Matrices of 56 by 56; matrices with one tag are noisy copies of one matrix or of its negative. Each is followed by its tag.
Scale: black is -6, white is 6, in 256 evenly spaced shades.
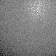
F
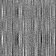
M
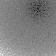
F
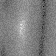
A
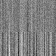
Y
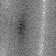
A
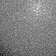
F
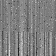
Y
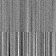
Y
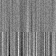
Y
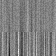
Y
